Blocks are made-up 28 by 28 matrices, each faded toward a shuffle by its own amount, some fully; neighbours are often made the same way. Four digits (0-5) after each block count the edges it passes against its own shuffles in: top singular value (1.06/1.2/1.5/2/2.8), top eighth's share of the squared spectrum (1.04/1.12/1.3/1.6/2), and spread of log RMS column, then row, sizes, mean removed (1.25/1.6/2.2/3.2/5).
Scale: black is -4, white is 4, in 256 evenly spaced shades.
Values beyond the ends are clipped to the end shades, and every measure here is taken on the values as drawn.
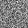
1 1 0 1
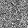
0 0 0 0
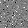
2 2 1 0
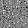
1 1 0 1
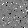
1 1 0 0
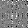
3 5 2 1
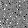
1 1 0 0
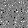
1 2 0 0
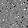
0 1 0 0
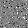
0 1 0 0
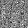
2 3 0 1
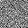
2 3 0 0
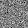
0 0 0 0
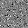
1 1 0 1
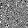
0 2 2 0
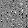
1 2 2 0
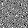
0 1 0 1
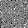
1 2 2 0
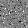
0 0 0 0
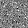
0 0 0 0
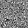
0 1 0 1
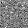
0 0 0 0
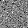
0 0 0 0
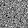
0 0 0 0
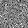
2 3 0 0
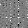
3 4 1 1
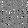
3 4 1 1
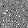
2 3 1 1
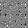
3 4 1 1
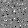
1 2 1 0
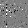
3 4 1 1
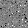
1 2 0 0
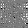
3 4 1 2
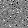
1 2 0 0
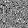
2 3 1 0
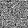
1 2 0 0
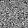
1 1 0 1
